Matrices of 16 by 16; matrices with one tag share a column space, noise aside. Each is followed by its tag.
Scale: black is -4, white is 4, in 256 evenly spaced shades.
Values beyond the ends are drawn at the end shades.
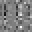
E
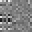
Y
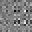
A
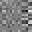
A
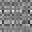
A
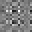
A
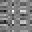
A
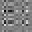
A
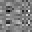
A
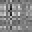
E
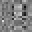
E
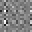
A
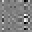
Y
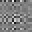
Y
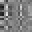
E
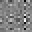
Y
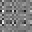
A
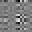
Y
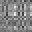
E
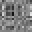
E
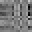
E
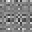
Y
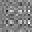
A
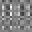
E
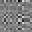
Y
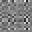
Y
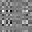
A
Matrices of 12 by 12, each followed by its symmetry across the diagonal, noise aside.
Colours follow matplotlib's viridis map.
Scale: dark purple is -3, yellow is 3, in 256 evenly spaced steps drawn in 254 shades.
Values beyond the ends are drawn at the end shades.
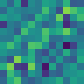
symmetric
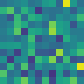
neither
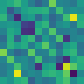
symmetric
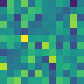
neither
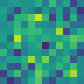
symmetric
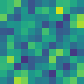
symmetric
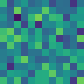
neither
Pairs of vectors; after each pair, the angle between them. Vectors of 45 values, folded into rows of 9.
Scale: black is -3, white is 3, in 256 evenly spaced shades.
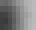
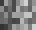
partly aligned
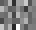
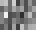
partly opposed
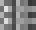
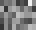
partly opposed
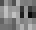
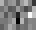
partly opposed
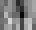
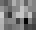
partly opposed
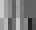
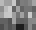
orthogonal
